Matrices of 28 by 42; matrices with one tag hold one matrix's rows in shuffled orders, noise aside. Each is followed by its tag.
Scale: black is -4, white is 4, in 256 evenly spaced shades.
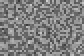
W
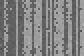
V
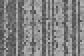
V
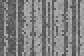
V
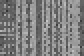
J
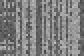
J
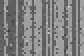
V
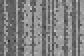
V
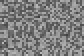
W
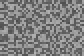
W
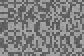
W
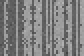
V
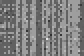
J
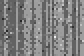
V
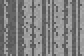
V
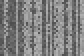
V
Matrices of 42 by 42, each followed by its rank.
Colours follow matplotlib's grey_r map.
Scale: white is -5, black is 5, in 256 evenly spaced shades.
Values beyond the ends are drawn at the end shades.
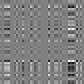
one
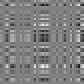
one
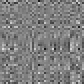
three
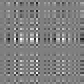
one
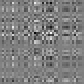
two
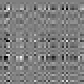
two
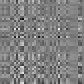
two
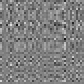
three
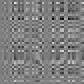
two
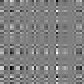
one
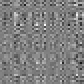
three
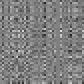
three
